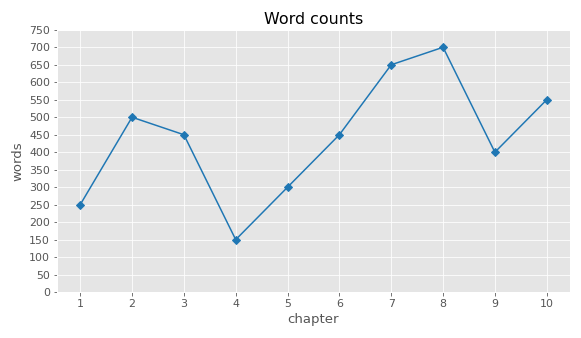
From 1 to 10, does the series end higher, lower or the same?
higher
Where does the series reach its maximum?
8
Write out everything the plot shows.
Title: Word counts
x-axis: chapter, ticks 1 2 3 4 5 6 7 8 9 10
y-axis: words, ticks 0 50 100 150 200 250 300 350 400 450 500 550 600 650 700 750
Values:
250 500 450 150 300 450 650 700 400 550
